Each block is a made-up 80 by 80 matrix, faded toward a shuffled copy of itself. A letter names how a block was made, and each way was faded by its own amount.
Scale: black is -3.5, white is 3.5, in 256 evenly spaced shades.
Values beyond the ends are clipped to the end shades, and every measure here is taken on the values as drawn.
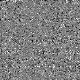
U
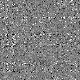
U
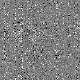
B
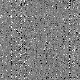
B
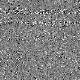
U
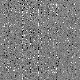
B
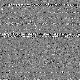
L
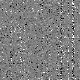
B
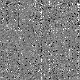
B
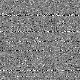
L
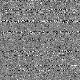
L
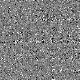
U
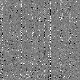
B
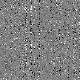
B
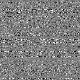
L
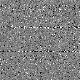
U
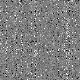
B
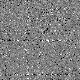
U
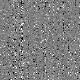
B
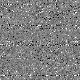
U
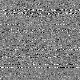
L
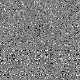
U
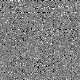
U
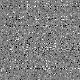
U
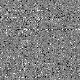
U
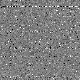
U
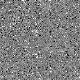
U
